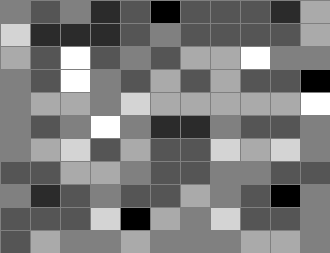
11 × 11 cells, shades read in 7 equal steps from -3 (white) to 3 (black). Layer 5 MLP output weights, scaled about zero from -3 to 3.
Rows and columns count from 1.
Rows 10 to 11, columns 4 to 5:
-2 3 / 0 -1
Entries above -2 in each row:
11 10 9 10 9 10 8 11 11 9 11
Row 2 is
-2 2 2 2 1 0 1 1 1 1 -1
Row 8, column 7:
1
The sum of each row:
11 8 -6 3 -12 4 -6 4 8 3 -3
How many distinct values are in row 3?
4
